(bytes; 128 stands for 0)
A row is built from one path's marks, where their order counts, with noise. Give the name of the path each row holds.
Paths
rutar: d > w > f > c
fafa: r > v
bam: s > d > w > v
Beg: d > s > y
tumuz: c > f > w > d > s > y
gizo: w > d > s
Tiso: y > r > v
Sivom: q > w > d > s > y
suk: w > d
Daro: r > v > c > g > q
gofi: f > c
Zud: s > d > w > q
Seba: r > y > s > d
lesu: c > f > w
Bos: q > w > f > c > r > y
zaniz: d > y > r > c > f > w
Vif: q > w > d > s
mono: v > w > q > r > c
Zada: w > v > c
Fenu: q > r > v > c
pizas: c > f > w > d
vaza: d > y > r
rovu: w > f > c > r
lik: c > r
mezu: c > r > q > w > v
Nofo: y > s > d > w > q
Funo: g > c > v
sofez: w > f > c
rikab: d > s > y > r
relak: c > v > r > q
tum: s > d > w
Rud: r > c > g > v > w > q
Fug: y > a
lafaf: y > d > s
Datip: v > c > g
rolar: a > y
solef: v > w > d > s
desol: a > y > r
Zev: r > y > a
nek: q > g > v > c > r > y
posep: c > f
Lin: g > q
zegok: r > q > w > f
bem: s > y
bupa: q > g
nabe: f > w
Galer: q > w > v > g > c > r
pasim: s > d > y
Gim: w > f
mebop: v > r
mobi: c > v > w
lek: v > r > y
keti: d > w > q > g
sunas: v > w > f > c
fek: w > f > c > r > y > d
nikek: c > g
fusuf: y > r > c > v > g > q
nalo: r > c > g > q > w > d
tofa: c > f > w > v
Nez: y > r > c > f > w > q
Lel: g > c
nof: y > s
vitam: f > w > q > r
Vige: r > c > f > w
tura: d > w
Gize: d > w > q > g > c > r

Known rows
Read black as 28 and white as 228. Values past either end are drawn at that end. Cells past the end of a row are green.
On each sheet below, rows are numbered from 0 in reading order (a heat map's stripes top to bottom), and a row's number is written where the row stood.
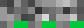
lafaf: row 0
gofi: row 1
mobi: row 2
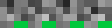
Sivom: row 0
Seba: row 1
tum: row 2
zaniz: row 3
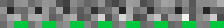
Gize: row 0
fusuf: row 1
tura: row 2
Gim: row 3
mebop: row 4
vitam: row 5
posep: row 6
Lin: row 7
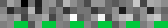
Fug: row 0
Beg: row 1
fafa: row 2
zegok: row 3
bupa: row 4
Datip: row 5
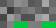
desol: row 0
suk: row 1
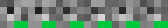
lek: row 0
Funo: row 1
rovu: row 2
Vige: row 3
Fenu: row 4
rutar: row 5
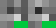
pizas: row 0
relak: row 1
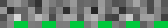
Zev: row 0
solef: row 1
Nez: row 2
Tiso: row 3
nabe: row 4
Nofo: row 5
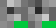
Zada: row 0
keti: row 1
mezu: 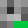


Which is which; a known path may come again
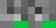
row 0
tumuz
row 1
Bos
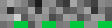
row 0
relak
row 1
pasim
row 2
gizo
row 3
tura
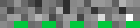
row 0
fek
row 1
Vif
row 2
rikab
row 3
Rud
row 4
Daro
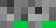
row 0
Sivom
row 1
fusuf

